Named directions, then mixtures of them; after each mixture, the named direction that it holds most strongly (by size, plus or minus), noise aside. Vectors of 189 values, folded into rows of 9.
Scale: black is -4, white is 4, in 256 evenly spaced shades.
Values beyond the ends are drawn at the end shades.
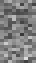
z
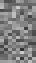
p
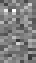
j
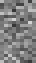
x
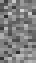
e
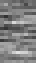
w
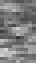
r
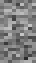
z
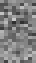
z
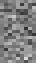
z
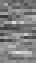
w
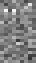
j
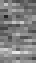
w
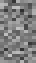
p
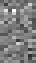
j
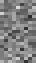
p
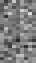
e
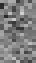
x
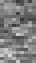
r
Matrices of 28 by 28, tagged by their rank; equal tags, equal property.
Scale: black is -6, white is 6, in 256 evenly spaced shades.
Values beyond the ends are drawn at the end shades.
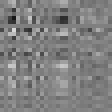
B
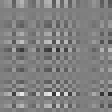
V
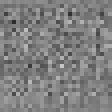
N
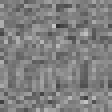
N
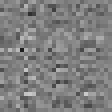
N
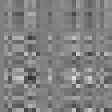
B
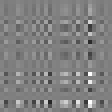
V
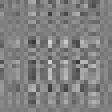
B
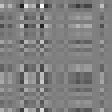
V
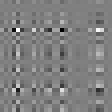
V
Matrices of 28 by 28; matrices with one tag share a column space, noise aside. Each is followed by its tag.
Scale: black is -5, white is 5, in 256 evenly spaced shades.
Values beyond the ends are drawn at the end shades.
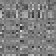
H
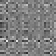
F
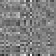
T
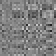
H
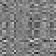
F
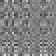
T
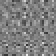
T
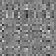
H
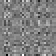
T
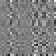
T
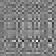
F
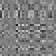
H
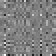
T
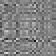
F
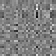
H
